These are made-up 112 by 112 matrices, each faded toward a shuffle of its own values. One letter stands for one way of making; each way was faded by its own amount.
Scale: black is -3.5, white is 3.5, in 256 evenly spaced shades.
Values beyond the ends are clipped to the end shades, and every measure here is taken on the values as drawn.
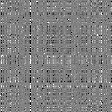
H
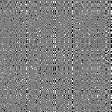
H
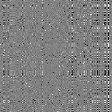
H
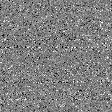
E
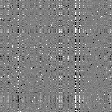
H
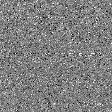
E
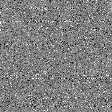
E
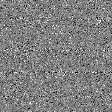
E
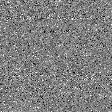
E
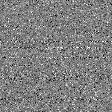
E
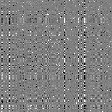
H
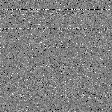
E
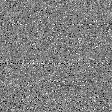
E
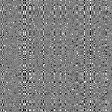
H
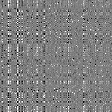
H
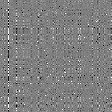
H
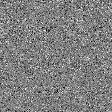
E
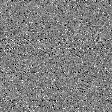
E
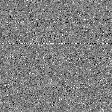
E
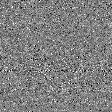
E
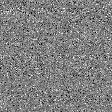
E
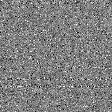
E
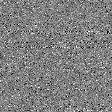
E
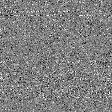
E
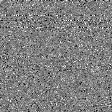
E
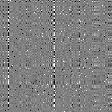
H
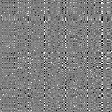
H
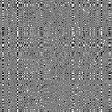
H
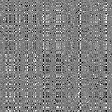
H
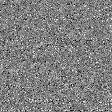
E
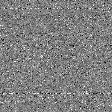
E
